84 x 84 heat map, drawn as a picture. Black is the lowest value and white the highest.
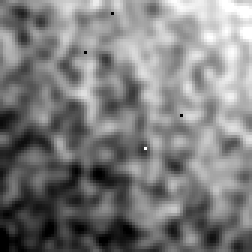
There is an overall slope up to the top right. Neither half mirrors the other. No regular stripes run through it. Four lone cells stand out: one far higher and three far lower than their neighbours. The top right is the ninth with the highest average. The bottom left is the ninth with the lowest average.
